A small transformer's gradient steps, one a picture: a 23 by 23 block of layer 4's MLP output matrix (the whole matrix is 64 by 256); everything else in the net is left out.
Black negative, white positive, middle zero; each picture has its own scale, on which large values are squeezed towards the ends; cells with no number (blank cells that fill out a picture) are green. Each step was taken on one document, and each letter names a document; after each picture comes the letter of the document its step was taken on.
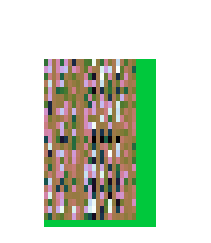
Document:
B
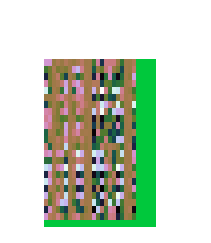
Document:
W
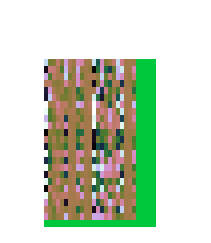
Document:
W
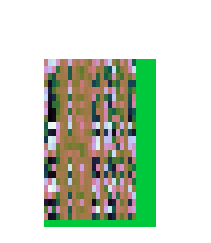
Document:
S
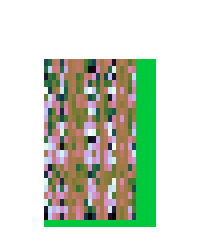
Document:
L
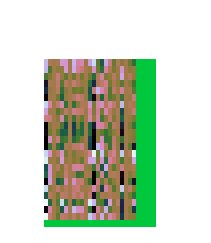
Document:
W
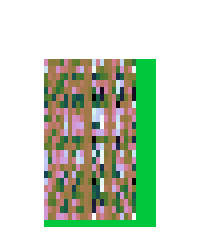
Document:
W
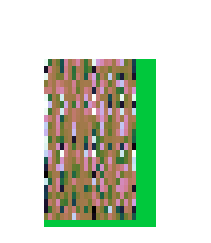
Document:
W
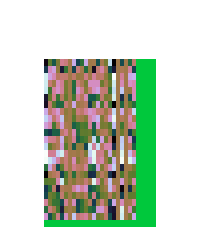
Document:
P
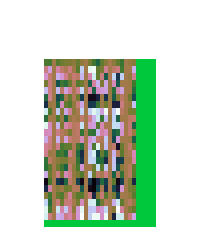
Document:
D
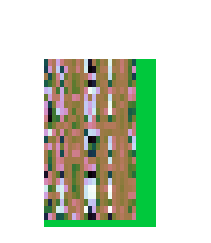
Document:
L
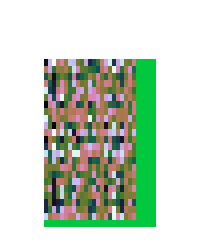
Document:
P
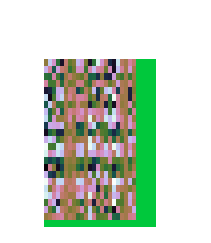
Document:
P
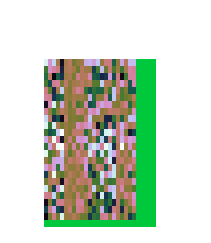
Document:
P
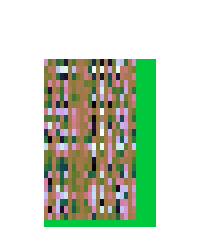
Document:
B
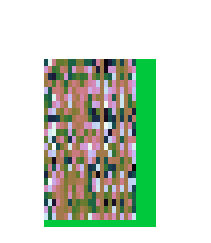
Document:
S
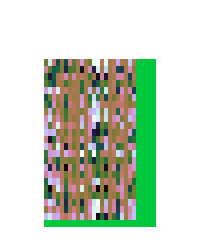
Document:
D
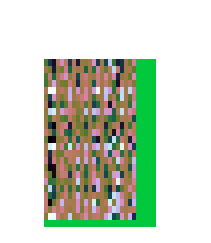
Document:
S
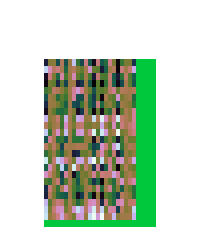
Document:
W
